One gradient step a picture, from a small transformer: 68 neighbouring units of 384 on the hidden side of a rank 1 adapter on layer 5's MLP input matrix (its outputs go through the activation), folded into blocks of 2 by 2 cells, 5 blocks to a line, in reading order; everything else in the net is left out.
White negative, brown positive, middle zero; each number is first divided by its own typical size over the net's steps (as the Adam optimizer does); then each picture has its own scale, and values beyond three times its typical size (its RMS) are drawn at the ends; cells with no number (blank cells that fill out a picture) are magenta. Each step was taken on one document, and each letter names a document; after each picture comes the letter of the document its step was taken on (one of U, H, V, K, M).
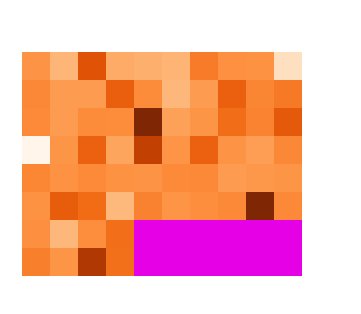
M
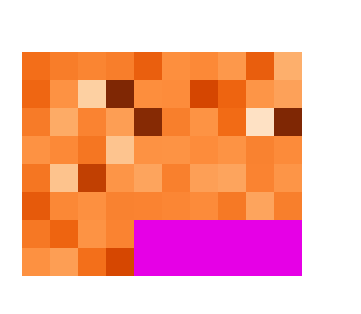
M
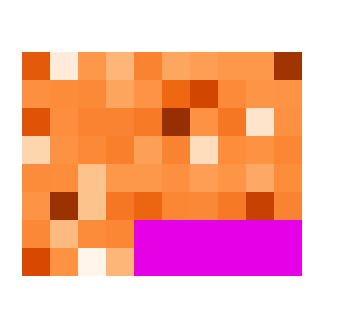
M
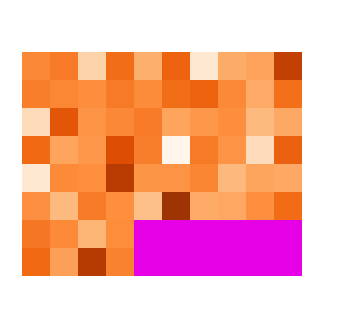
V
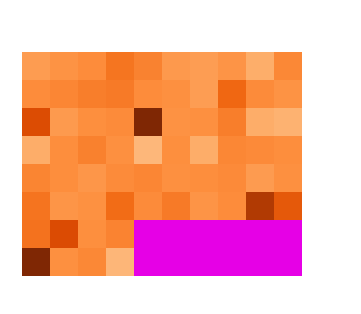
M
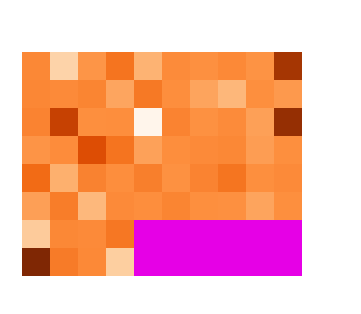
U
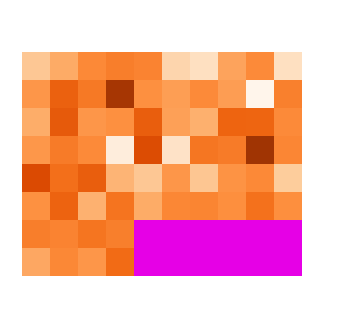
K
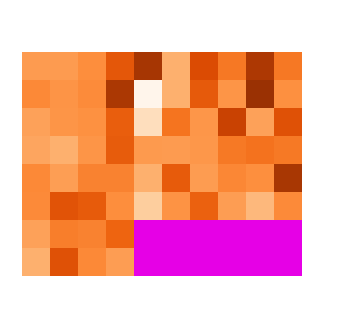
K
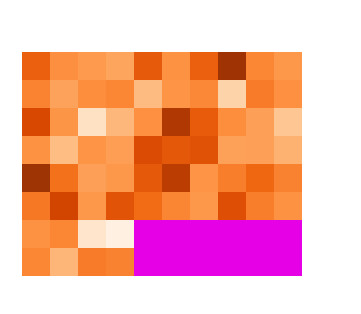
V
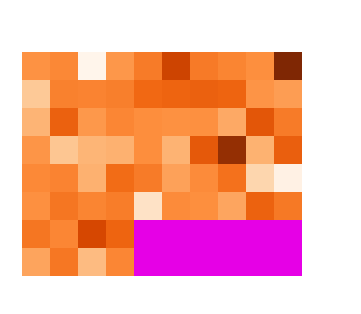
V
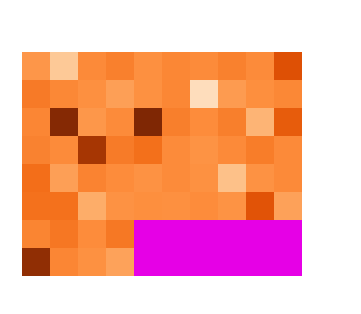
U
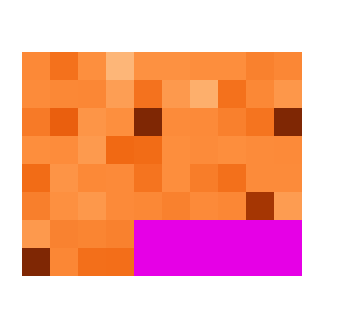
U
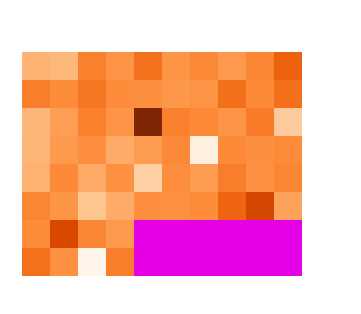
M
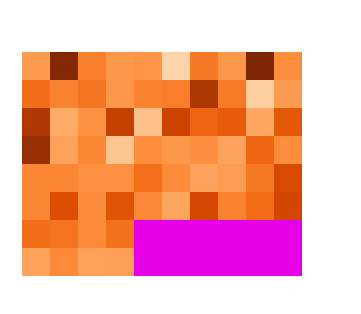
K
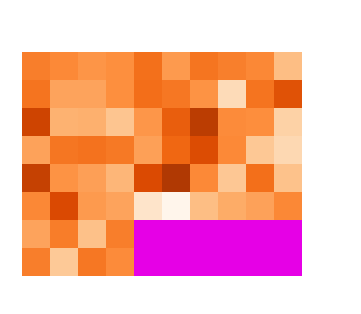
V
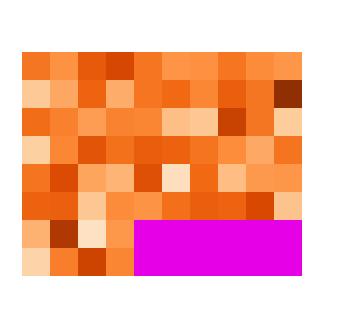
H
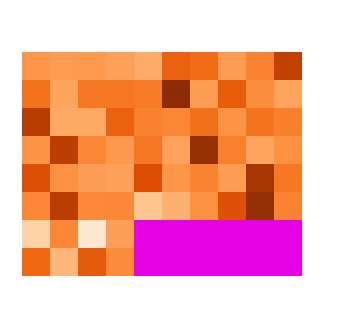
V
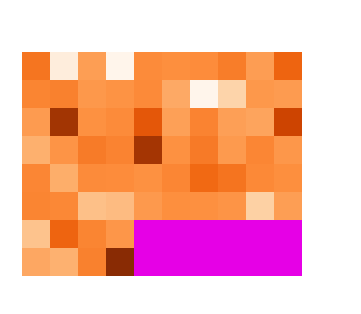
U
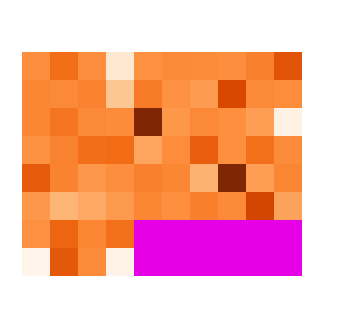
U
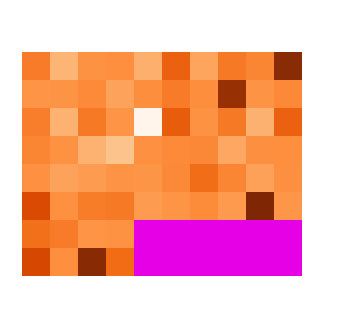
M
